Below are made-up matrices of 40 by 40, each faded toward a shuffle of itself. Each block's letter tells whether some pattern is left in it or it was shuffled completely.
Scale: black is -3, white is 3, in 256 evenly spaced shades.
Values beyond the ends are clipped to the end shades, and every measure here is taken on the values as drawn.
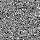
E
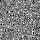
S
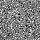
E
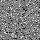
E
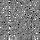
S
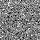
E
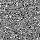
E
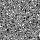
E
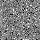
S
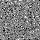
E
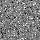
E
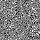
S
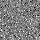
E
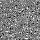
S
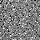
E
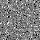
S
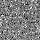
E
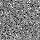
E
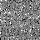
S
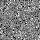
E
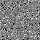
E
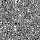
S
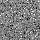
E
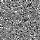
S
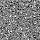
S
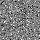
E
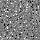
S
